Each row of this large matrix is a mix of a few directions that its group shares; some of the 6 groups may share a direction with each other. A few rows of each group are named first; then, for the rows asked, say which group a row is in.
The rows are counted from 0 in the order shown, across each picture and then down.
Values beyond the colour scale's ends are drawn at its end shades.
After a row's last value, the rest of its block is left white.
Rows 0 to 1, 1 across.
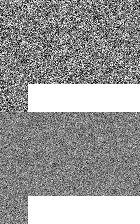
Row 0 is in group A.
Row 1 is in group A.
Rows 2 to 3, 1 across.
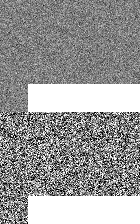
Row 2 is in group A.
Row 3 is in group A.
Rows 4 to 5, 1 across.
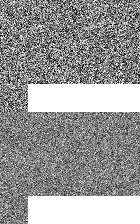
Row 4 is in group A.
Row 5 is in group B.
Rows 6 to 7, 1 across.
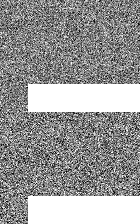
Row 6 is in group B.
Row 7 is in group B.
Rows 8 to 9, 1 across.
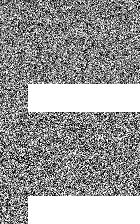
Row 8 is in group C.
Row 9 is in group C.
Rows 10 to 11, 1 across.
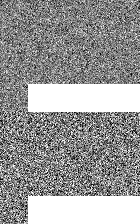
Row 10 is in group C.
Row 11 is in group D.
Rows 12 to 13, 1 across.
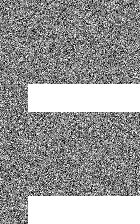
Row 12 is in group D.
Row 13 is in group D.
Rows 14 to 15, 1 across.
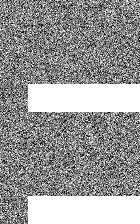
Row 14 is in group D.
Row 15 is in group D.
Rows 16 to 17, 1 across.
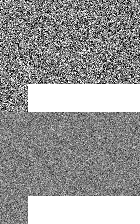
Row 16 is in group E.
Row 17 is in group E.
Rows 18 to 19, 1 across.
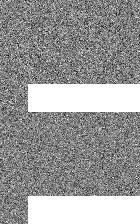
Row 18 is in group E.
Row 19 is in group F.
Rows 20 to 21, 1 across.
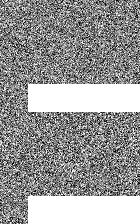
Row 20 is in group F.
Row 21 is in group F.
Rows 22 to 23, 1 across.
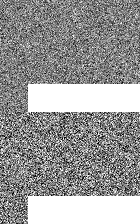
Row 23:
A
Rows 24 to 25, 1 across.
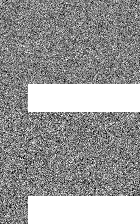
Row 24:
A
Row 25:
D
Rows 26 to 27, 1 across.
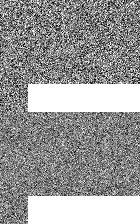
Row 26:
D
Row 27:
B
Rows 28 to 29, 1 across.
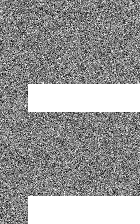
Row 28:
C
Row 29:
B
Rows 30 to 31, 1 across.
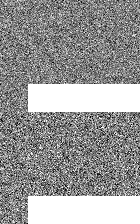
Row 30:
E
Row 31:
A
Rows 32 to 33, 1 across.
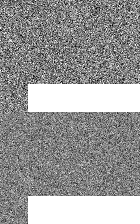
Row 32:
A
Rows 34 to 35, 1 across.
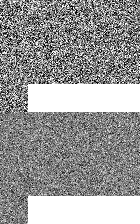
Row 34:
A
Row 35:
E
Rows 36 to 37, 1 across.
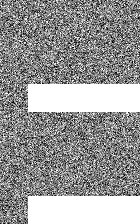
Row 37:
D
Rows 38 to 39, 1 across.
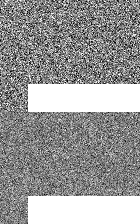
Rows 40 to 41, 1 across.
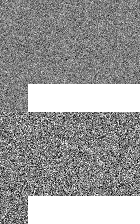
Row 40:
A
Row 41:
A
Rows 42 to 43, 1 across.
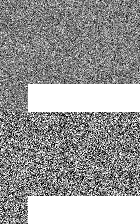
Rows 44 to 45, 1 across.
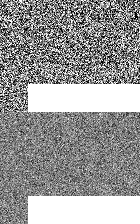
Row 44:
D
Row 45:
D
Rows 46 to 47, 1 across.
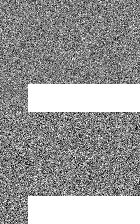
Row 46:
F
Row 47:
C
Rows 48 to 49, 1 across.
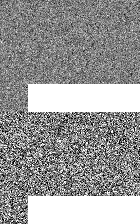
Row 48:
C
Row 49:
F
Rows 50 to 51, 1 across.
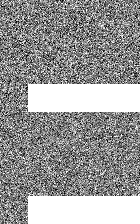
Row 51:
A
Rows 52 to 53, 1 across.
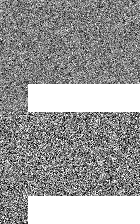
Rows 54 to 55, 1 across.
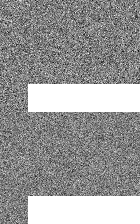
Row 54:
D
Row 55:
F
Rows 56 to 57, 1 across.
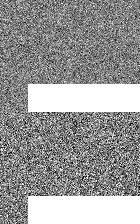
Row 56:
F
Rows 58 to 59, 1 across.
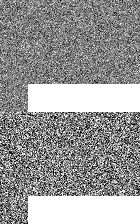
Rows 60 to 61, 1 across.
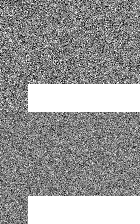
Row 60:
A
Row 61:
E
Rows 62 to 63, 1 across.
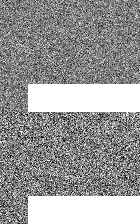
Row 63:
D
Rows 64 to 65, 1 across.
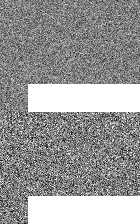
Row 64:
E
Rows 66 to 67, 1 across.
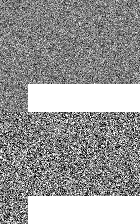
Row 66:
F
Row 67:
F
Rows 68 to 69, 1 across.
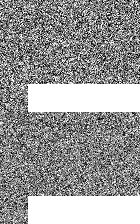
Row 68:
E
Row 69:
C
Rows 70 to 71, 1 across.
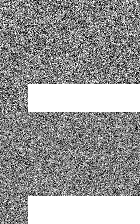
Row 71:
C
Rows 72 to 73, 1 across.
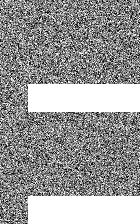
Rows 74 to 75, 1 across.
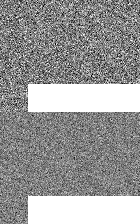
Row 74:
D
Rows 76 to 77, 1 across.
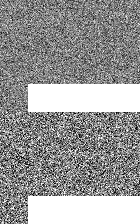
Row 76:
B
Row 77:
C
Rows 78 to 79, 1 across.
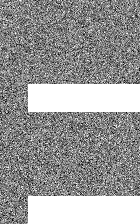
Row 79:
E
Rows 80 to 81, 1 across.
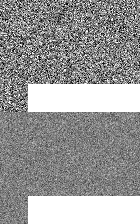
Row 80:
F
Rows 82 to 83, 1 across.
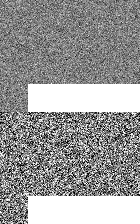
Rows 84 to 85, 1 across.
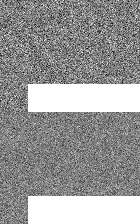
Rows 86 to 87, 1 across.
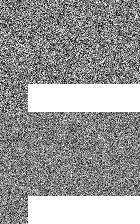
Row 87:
B
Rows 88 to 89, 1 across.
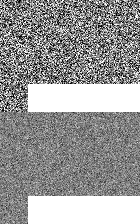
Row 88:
C
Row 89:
A
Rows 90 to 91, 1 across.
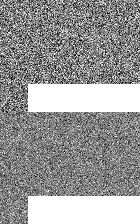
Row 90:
A
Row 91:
B
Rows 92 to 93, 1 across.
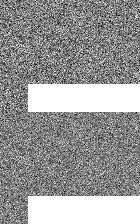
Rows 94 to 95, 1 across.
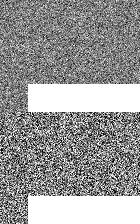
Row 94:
C
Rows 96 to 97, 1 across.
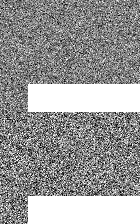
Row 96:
E
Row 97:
A
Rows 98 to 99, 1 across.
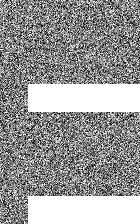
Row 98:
D
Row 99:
D
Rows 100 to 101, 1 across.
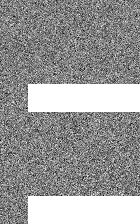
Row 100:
B
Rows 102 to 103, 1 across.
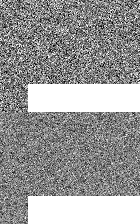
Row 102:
C
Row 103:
C
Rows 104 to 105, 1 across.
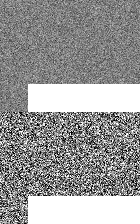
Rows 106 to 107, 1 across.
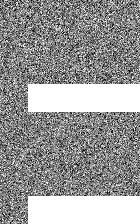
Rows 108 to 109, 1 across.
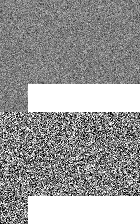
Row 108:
C
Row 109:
D
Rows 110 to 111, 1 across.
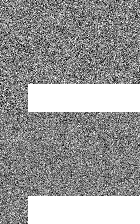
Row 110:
B
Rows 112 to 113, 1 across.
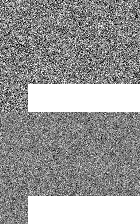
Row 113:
E
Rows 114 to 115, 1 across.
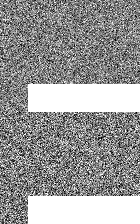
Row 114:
F
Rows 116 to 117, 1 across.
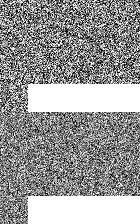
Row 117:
A
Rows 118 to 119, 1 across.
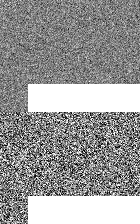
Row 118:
D
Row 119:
F
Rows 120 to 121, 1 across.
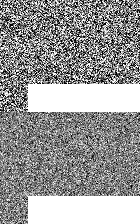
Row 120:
B
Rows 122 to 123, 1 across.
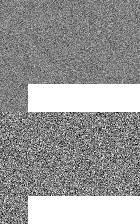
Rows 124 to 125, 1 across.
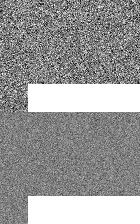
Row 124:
C
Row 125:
A
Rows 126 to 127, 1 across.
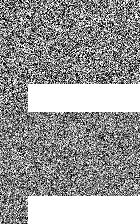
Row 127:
B
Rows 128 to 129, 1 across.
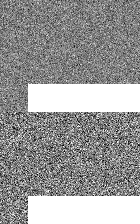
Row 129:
B
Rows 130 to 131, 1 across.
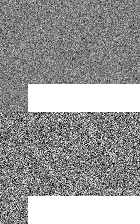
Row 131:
E
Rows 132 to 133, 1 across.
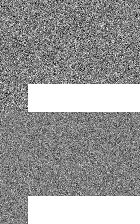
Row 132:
B
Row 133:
E
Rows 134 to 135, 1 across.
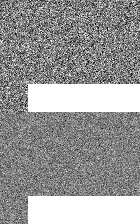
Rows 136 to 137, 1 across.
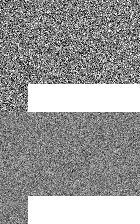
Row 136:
E
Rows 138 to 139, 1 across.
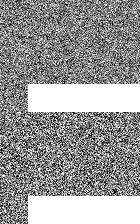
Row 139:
A
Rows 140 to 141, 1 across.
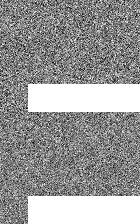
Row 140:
B
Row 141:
D
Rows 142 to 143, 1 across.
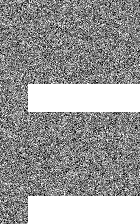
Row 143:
A
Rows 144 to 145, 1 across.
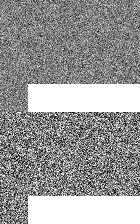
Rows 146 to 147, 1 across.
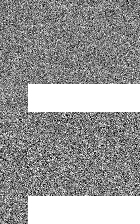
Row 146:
D
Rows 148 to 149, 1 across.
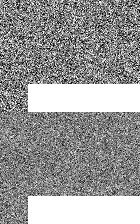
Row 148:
D
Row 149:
B
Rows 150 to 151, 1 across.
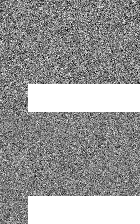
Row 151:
F
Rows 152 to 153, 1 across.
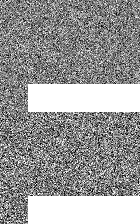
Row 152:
E
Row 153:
B
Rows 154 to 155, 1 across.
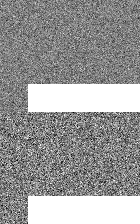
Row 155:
A
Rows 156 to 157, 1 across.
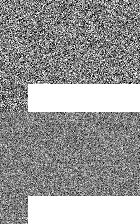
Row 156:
D
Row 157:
B
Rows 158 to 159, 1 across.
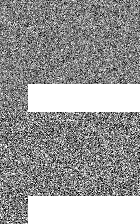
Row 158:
A
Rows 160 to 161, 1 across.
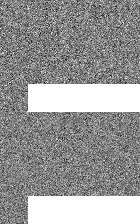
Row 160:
A
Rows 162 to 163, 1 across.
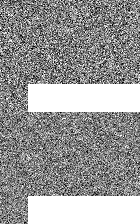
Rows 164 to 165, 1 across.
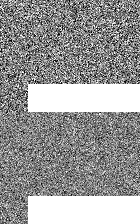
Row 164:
A
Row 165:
D
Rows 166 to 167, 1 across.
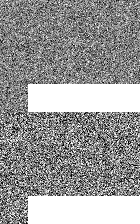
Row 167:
B
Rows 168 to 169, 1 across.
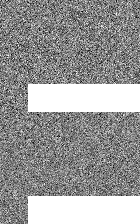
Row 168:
E
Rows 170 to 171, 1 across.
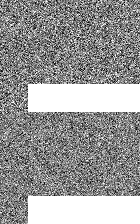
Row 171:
E
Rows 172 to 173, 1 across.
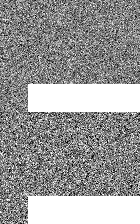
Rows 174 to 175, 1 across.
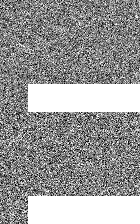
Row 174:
D
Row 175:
B
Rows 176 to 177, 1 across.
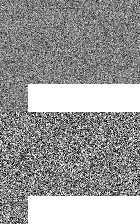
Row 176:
B
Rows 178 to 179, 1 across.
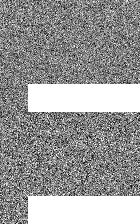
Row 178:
D
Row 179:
C
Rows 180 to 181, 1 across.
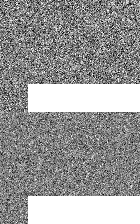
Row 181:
C
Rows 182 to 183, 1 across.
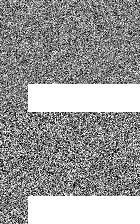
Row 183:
F
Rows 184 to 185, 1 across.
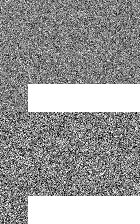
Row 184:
E
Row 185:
F
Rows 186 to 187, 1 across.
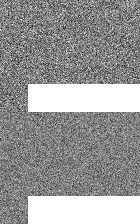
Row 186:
D
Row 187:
D
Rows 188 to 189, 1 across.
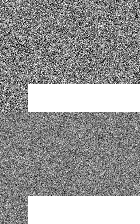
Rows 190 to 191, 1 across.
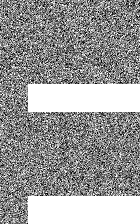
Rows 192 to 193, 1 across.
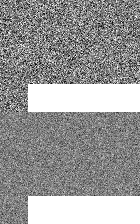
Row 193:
F
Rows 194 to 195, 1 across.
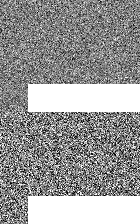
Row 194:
F
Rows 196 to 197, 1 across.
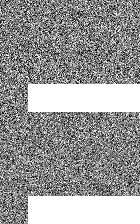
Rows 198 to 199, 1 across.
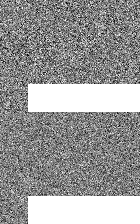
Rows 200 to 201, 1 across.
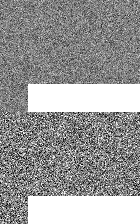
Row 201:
D
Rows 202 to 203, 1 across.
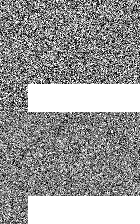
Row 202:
B
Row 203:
F
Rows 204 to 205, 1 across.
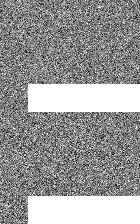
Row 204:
C
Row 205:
B
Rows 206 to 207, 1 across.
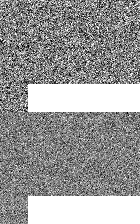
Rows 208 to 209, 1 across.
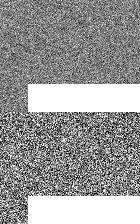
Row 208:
D
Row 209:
D
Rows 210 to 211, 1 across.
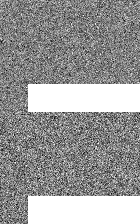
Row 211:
A
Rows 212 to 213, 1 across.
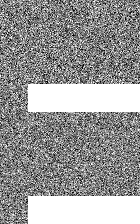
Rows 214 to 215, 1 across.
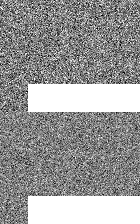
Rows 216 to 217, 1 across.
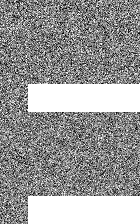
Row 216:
B
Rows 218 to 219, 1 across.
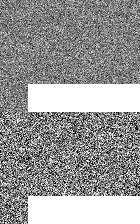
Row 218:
B
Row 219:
A
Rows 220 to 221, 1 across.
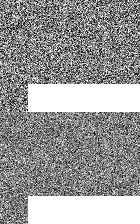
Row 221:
B
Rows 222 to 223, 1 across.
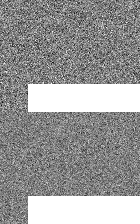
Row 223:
F
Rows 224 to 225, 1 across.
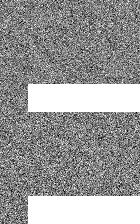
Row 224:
E
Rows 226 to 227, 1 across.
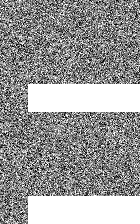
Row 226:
E
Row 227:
F
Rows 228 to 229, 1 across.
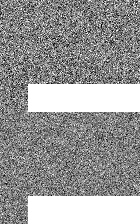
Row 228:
E
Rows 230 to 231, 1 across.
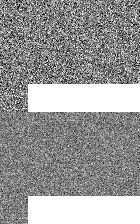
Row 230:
D
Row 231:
B
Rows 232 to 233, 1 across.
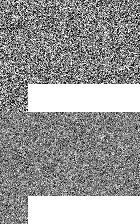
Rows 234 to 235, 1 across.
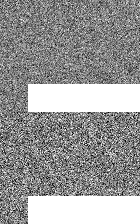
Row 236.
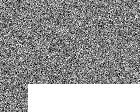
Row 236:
C
